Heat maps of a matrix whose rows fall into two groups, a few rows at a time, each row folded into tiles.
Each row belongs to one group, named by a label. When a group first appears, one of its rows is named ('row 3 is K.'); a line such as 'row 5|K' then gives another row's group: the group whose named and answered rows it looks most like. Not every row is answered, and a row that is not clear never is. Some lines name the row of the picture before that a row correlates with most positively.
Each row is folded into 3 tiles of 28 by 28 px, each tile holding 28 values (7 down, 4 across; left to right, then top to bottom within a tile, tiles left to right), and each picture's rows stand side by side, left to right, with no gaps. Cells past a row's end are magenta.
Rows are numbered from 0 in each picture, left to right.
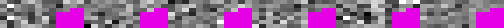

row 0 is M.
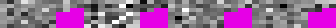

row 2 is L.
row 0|M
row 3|L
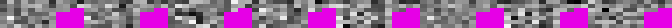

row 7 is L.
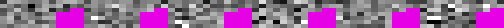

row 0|L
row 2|L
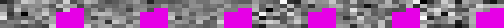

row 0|M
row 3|L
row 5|M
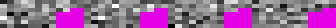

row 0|M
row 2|M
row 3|L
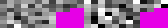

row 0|L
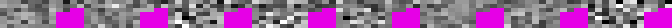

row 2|L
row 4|L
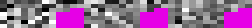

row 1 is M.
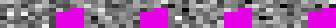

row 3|L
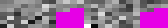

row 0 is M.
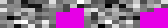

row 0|L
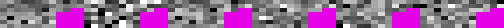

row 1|M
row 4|M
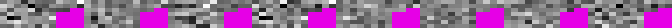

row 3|L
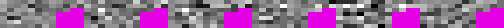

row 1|L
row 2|L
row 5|M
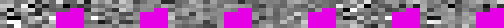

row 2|M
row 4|L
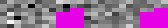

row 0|L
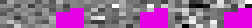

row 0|L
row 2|L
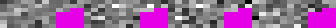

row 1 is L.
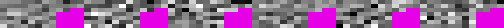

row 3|M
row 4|M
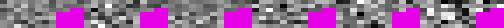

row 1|L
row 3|L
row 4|M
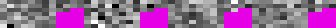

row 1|L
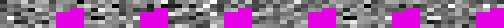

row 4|L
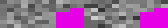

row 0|L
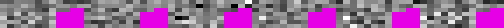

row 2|L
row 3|L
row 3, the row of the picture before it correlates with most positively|0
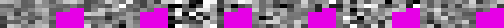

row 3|L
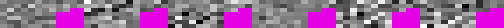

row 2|M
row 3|L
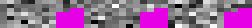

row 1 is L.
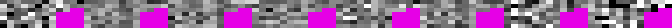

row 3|L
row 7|L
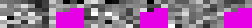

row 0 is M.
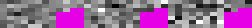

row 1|L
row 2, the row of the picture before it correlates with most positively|0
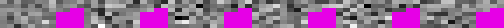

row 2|L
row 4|L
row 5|M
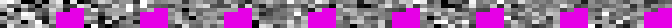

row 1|M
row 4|L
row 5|L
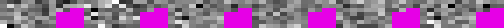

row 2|L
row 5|L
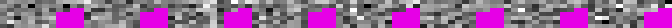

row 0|L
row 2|M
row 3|M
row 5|M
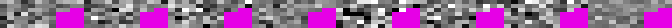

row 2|L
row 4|M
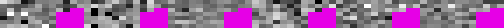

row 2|L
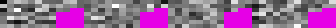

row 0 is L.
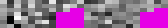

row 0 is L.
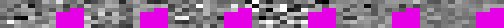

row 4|L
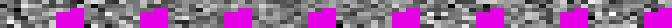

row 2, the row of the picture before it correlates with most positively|2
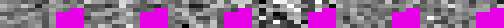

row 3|M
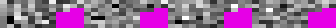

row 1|L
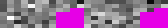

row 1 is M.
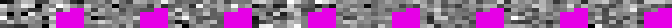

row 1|L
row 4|L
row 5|L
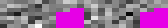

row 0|M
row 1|M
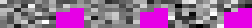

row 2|M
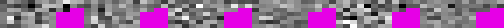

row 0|L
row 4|L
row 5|L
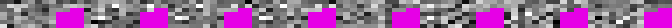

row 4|M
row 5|M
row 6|M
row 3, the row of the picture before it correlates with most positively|2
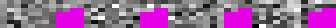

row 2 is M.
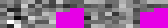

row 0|L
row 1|M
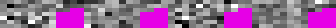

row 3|M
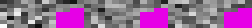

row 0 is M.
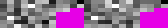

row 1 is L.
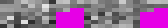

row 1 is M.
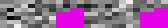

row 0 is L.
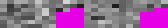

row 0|M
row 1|L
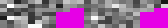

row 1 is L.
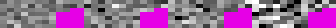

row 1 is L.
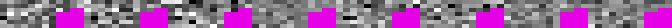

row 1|L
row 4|L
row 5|L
